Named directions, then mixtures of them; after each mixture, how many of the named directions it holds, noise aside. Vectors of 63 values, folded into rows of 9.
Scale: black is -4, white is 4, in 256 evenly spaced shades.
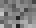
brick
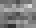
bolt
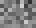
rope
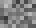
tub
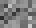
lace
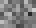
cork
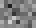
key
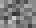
two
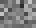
one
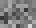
three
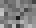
one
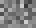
one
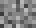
two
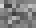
two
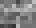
two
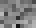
one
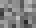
three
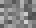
one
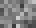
two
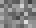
three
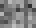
three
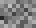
three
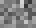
one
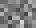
three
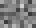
two
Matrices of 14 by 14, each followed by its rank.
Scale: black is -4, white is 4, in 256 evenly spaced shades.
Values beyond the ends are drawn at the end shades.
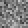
full rank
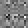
two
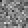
full rank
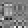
two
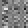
two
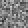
full rank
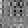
two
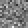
full rank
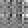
two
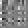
two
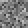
full rank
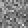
full rank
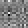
two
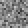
full rank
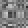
two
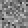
full rank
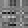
two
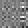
two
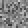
full rank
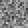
full rank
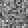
full rank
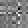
two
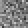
full rank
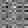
two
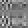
two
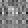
two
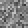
full rank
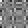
two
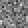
full rank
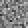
full rank
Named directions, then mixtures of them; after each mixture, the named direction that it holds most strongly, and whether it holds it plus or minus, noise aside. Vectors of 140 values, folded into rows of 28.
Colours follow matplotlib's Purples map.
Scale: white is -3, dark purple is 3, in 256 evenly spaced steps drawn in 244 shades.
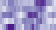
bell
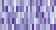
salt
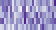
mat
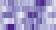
bell, plus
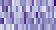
mat, plus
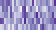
mat, plus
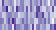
salt, plus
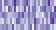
salt, minus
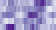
bell, plus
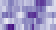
bell, plus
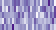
salt, minus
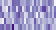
mat, minus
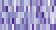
salt, plus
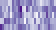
mat, minus
